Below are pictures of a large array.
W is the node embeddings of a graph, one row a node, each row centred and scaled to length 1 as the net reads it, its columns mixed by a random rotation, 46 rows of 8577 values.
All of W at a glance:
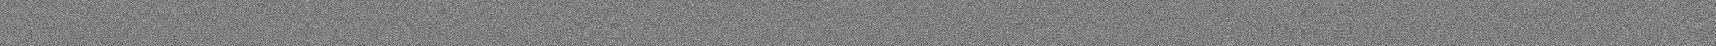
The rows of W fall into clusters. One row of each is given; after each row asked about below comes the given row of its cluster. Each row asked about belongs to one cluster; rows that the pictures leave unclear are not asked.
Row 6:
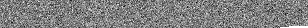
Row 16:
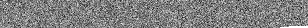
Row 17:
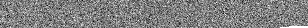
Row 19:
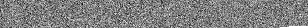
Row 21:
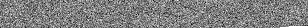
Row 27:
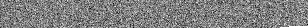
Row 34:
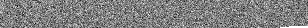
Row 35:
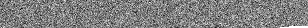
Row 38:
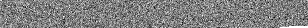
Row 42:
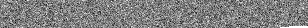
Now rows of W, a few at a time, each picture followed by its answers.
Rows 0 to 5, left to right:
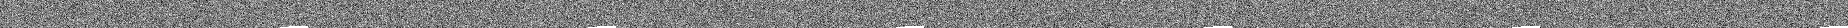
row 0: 19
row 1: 17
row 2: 16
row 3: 27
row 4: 34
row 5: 27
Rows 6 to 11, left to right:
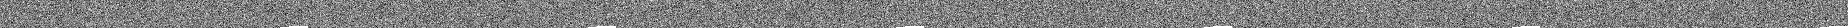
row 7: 19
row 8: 38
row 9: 17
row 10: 34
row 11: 38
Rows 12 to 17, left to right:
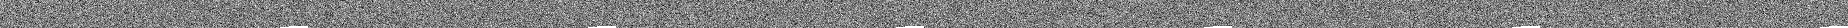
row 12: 34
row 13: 34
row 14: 17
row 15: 21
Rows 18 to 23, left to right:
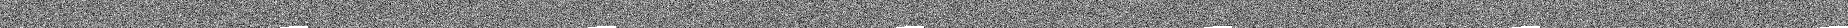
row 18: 42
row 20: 19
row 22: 35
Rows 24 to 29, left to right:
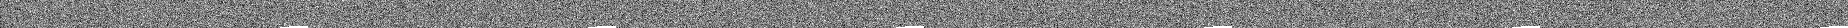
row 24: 27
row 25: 38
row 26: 42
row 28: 16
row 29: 6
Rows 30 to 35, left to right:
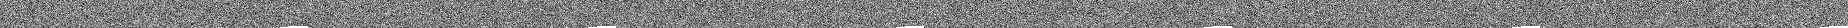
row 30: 21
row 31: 34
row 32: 16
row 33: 21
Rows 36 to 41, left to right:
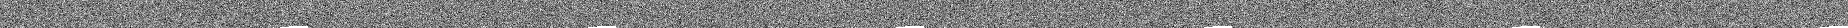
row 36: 42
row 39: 42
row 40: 19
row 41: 35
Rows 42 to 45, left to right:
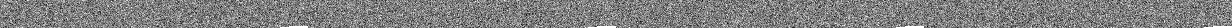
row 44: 35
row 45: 27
